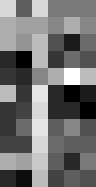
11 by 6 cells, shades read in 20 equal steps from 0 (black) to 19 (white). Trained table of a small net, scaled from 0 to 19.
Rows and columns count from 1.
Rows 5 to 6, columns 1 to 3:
4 3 10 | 14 4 17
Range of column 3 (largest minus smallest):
7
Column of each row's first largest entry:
1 1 3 3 5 3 3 3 3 3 3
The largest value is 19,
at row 5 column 5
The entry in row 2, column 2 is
12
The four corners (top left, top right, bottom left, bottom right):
16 9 3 6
